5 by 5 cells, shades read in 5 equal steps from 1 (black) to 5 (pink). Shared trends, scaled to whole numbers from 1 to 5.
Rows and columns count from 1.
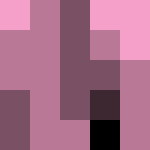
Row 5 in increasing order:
1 3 4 4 4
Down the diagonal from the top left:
5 4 3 2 4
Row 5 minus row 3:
-1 0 1 -2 0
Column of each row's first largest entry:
1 5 1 2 2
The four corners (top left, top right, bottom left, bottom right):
5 5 3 4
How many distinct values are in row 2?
3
